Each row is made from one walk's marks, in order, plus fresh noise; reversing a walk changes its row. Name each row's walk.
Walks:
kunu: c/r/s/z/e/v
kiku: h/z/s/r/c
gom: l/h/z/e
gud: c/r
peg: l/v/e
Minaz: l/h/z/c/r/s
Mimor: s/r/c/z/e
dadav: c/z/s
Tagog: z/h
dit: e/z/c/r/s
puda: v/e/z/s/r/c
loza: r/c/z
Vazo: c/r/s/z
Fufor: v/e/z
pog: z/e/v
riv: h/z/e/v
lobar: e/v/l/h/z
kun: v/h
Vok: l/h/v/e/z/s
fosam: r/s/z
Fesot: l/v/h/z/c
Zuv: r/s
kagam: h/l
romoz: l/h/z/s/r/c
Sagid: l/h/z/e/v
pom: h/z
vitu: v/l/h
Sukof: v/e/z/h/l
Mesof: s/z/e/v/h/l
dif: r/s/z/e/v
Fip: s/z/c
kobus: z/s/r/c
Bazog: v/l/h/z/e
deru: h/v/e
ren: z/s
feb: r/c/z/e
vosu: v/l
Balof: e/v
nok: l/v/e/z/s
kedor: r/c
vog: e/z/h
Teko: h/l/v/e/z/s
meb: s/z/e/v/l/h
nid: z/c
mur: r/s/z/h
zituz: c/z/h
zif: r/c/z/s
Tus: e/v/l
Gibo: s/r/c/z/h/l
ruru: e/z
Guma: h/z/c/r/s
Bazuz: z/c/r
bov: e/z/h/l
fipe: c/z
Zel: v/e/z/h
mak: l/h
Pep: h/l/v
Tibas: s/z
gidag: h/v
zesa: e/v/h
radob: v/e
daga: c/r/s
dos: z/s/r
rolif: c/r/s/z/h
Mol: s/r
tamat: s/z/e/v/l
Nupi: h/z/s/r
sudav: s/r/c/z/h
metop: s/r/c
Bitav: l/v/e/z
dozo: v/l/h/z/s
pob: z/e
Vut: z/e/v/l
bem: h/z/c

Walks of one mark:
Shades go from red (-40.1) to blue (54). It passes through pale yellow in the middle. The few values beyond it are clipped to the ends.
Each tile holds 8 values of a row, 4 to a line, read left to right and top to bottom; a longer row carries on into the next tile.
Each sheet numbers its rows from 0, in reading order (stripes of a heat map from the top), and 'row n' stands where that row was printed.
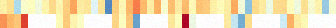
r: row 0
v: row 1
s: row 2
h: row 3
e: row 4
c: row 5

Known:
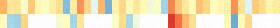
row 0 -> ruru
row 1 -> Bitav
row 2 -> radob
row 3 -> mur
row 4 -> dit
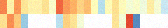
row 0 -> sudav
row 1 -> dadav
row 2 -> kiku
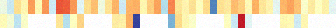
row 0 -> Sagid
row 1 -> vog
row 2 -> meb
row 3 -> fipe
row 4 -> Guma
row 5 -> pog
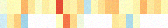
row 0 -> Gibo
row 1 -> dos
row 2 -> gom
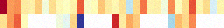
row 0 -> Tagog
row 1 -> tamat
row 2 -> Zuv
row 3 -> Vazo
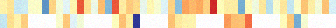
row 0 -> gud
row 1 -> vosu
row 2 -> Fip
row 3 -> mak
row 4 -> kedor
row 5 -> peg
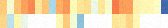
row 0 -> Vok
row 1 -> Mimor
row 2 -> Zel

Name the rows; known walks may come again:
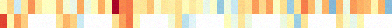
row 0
Zuv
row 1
Mol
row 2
Tagog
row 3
radob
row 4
Minaz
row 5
Bitav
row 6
nok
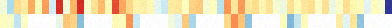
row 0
Sagid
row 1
Tibas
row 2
bem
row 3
deru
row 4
sudav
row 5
Tus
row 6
puda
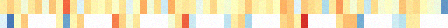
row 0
bov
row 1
dit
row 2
dif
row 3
Nupi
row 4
Gibo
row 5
loza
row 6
kobus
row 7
Sukof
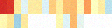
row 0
pob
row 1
riv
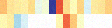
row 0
Bazog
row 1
dos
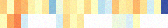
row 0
kun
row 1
kunu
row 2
Fufor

